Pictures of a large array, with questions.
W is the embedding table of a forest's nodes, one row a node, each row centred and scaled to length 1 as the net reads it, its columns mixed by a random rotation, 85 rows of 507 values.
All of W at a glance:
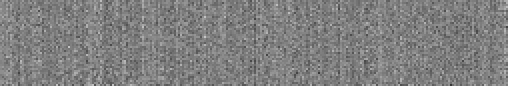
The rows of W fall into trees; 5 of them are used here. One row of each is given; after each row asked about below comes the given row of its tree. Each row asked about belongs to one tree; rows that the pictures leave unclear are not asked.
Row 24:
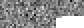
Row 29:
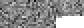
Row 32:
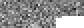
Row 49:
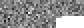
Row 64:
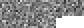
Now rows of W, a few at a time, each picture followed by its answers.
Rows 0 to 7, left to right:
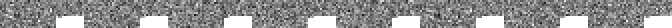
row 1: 24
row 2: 24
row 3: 32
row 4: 24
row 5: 29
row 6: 24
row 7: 29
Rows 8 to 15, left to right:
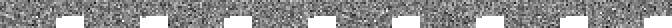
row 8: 29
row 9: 29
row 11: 64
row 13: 49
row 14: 29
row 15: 32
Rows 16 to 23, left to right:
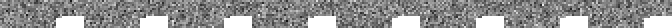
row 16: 24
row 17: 64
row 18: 64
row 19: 29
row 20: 49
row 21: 64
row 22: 32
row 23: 32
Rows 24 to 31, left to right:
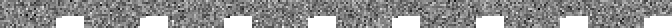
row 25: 24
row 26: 64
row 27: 64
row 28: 64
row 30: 32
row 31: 49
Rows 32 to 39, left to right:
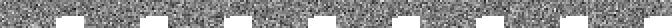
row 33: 49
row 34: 29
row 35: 64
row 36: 24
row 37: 64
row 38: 29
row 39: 24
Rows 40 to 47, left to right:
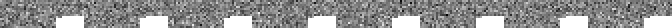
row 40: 29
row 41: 32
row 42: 64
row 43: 24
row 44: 64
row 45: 24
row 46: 32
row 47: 32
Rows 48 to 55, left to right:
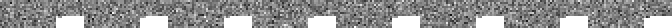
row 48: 29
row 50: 29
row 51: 32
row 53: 49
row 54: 24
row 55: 64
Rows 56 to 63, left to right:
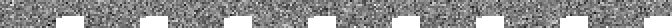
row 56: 29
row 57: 49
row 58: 24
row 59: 32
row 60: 29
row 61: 29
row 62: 64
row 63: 29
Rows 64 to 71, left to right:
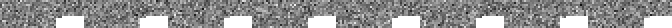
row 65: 32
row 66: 24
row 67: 29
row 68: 64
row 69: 64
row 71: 24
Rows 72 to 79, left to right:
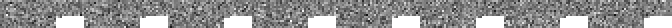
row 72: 29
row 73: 29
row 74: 49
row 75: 29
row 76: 49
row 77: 64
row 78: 64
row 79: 24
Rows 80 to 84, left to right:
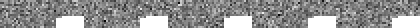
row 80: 24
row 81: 32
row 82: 29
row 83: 24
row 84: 32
